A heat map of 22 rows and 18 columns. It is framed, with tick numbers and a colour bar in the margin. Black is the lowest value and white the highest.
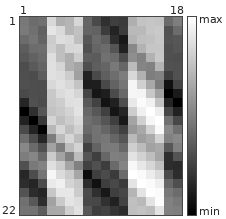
Ninth with the highest average: bottom right. Slope: none. Stripes: upright, repeating 2 times.
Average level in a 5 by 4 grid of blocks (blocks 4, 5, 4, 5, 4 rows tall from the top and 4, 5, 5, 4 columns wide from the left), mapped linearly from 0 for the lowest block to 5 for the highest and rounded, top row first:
3 4 1 3
2 3 3 1
0 4 2 4
2 3 4 3
1 4 2 5
